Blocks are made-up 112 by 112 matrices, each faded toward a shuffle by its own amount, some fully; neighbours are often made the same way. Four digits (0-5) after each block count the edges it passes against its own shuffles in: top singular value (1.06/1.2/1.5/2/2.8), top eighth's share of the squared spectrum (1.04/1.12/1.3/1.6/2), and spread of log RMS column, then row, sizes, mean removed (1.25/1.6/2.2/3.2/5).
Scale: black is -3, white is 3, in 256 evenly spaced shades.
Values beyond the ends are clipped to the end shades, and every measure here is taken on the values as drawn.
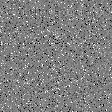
3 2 0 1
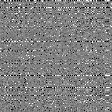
5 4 2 3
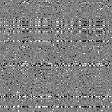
5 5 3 4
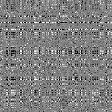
5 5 3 4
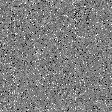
1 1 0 0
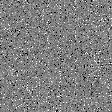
1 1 1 0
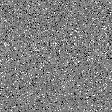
3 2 0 1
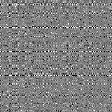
5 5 3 4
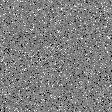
0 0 0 0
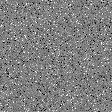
0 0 0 0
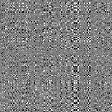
5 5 4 3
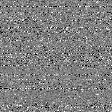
2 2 0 4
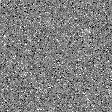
2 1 0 0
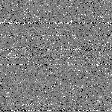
2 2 0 3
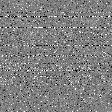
2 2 0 3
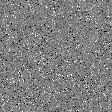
0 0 0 0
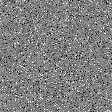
0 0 0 0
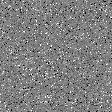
0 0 0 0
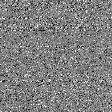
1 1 0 3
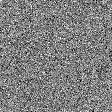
0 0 0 0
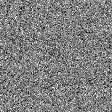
2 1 1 0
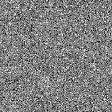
3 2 1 1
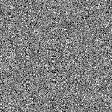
3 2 1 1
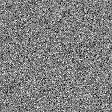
2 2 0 0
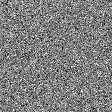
1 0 0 0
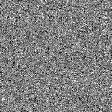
3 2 1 1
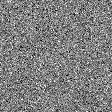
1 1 0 0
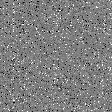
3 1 0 0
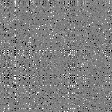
5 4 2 2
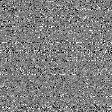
1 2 0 3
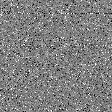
1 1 0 2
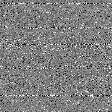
2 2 0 3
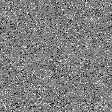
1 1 0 2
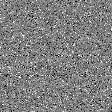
1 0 0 1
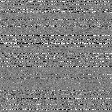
2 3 0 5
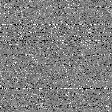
2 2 0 3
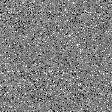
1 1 0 2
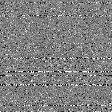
2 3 0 4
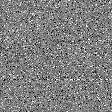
1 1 0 2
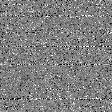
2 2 0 3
